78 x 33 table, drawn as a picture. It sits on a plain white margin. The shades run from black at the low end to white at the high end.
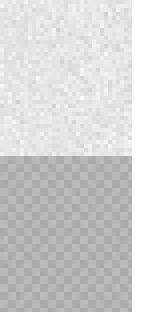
It is made of 2 by 1 panels. Panel 1,1: very high, fine-grained, faint in contrast. Panel 2,1: high, checkered, faint in contrast.
